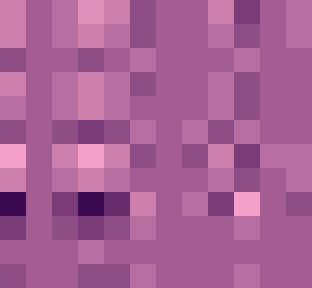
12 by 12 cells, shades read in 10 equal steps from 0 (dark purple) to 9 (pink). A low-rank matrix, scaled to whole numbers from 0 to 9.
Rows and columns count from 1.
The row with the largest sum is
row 7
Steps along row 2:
down up up down down up same up down up up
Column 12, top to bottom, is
6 6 5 5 5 5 6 6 4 5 5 5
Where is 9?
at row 7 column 1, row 7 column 4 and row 9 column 10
